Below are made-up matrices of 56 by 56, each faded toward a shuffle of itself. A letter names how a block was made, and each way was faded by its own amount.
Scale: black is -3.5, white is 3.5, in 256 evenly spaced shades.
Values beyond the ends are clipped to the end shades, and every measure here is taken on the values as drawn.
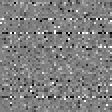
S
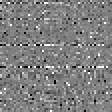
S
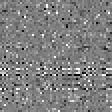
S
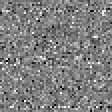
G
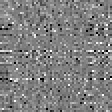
S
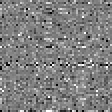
S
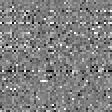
S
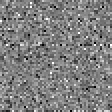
G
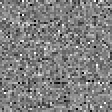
G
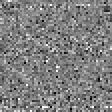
G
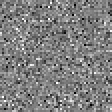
G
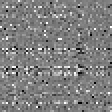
S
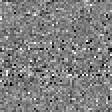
G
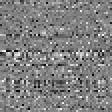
S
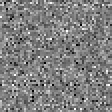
G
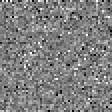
G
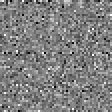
G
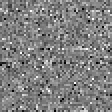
G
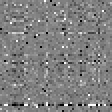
S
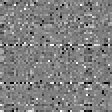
S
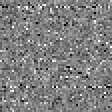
G
